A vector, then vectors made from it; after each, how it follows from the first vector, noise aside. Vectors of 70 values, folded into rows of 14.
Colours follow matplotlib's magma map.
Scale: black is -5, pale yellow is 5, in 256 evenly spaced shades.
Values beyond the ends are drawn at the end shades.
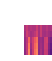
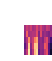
scaled up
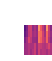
reversed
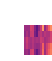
wrapped around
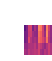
reversed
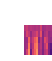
copied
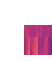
shrunk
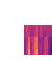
copied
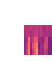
copied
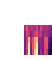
scaled up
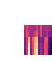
scaled up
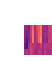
wrapped around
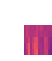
shrunk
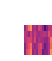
wrapped around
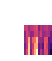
scaled up
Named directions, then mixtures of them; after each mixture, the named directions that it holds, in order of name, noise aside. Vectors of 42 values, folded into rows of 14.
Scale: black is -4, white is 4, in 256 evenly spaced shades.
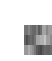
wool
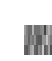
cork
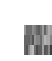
cork, wool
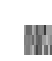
cork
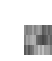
wool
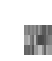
wool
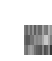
cork, wool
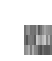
wool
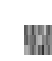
cork, wool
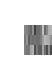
cork, wool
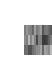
cork, wool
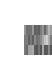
cork, wool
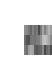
cork, wool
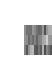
cork, wool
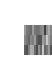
cork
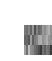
cork, wool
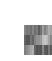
cork, wool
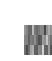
cork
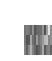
cork, wool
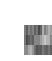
cork, wool
